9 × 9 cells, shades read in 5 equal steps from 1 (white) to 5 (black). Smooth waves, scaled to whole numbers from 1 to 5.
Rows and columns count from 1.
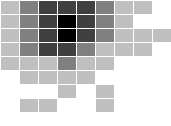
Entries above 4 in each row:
0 1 1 0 0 0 0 0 0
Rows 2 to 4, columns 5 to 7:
4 3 2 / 4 3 2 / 3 2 2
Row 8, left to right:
1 2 2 1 1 2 1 1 1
